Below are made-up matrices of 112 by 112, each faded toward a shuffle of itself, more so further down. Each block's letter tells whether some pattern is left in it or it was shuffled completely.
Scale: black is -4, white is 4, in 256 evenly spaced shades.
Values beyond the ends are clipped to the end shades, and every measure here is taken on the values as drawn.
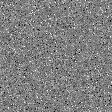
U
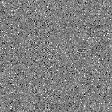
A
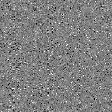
A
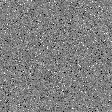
U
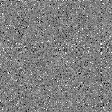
A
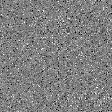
A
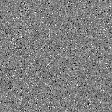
A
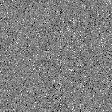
A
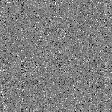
A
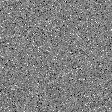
U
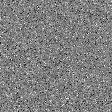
U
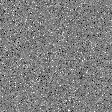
U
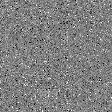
A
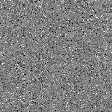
A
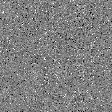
A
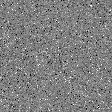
U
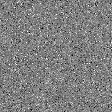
A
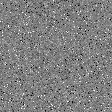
U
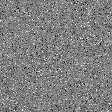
U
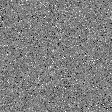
U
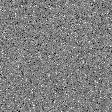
U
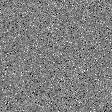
U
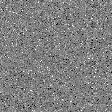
A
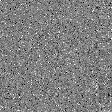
A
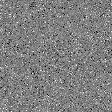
A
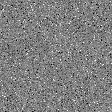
U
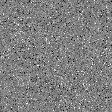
A
